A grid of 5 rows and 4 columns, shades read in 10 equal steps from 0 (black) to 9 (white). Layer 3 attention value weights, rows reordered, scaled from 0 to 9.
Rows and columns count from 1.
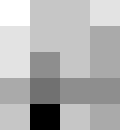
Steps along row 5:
down up down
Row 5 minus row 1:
-2 -7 0 -2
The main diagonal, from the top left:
9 7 7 5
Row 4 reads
6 4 5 5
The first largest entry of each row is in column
1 1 1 1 1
